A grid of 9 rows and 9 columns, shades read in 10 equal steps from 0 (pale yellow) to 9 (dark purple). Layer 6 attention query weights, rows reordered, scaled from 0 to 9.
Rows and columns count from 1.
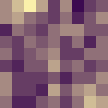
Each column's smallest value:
4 2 0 3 3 4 4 2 3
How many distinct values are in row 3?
5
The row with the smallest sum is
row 1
